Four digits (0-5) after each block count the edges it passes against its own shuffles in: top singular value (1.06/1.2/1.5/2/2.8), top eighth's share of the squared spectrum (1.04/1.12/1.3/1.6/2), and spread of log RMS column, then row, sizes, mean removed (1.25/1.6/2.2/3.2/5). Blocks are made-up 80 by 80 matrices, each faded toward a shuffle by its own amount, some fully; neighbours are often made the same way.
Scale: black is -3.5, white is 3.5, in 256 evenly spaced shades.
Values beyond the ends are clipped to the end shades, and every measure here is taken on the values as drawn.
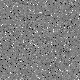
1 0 0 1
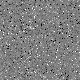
0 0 0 0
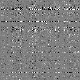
3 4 3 3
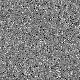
2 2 0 0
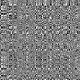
5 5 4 3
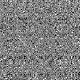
4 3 2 2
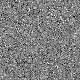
2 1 0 0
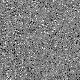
0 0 1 0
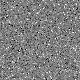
0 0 0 0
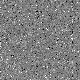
1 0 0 0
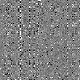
4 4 3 1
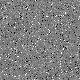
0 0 0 0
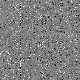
3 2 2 0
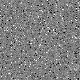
2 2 1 0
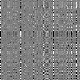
5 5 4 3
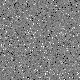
0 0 0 0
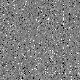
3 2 1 0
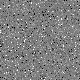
0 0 0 0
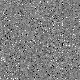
2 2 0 0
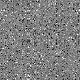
3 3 1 1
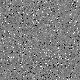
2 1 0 0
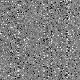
3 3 2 0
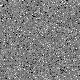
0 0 0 0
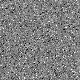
0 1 0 0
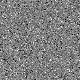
0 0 1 0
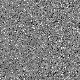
0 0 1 0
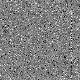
2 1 1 0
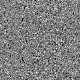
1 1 2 0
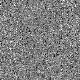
0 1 2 0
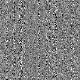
1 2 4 0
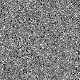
0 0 1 0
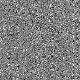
1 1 2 0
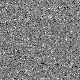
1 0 0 0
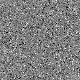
0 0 1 0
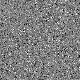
0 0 1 0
